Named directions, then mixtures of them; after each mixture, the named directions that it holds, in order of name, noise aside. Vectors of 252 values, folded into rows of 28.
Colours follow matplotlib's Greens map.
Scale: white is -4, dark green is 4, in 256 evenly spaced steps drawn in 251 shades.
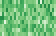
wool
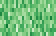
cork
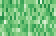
wool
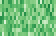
wool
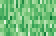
cork, wool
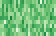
cork, wool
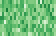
wool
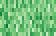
cork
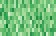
cork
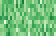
cork, wool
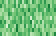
cork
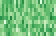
cork, wool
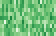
cork, wool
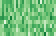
cork, wool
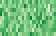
cork, wool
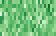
cork, wool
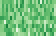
cork, wool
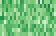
wool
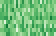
cork, wool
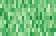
cork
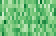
wool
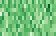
cork, wool
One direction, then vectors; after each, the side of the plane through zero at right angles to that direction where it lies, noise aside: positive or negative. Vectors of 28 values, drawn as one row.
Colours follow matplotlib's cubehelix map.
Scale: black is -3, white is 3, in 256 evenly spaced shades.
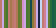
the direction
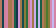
negative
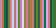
positive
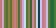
positive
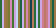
positive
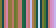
negative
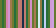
negative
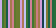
positive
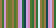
negative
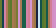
negative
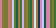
positive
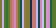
positive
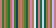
negative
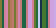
negative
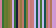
negative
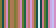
negative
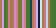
positive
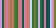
negative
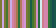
positive
